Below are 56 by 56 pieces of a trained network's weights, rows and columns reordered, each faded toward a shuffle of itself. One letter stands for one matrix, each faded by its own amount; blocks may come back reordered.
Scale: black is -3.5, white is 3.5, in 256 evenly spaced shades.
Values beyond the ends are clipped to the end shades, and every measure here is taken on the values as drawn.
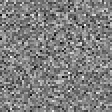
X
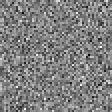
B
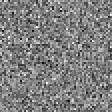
B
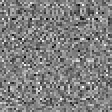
X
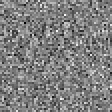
X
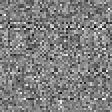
X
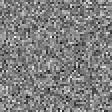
B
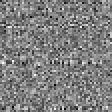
X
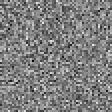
B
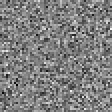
B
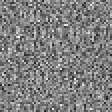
B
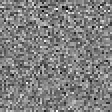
X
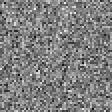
B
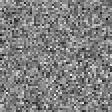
B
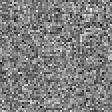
B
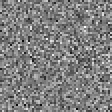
B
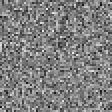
B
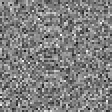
B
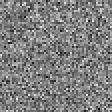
B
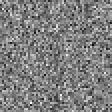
B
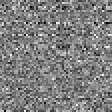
X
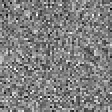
X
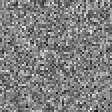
B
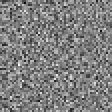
B
